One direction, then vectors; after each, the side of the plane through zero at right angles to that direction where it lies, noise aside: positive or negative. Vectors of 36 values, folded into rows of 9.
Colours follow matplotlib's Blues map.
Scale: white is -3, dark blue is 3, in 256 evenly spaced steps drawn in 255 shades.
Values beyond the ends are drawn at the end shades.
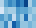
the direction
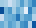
negative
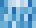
negative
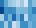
negative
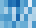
positive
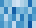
negative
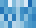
negative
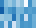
negative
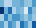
negative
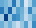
negative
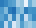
negative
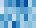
positive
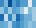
positive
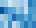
negative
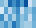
positive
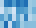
positive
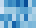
positive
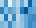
negative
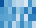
negative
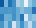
negative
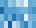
negative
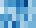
positive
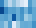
negative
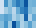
positive
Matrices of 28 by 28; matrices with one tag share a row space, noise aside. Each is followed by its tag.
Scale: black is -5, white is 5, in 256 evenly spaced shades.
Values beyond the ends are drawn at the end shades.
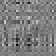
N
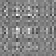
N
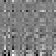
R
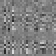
R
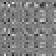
R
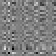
R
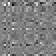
R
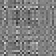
N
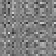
R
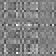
N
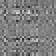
N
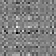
N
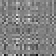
N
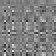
R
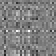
N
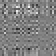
N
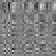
R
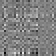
N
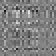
N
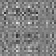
N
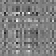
N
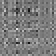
N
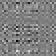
N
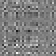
N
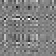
N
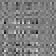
N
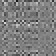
N
